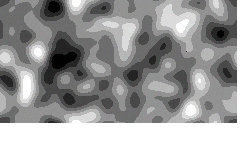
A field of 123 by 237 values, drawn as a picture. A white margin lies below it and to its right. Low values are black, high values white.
Neither half mirrors the other. No overall slope runs across the table. A single lone cell is far lower than the cells round it.
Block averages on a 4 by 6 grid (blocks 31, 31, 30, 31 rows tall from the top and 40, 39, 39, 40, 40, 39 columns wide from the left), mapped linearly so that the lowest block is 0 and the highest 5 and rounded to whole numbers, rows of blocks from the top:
2 1 3 3 5 2 / 3 0 2 2 2 2 / 3 0 2 1 2 2 / 3 2 2 2 3 3
